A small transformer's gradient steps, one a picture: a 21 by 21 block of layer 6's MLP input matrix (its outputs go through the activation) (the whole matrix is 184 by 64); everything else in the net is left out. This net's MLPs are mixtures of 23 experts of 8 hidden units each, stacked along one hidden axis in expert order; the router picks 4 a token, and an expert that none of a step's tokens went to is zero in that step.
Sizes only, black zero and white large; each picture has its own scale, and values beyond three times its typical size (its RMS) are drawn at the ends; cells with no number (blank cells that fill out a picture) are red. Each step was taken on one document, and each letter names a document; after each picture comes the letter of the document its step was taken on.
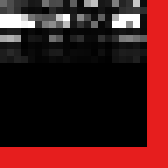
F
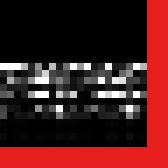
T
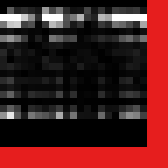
F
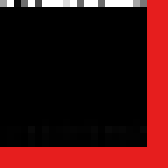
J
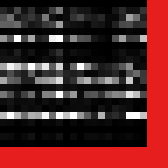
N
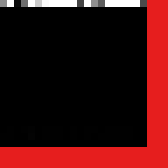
J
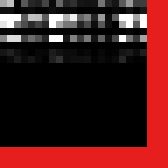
F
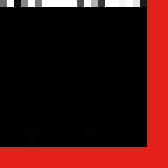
J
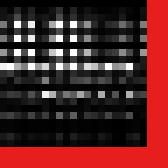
N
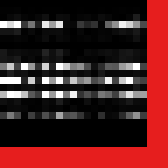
N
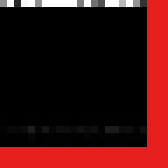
J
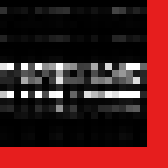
T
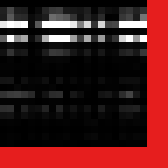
F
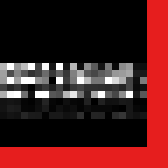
N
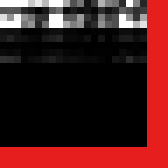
F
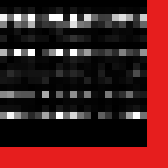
N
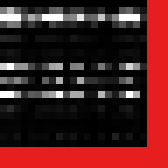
F
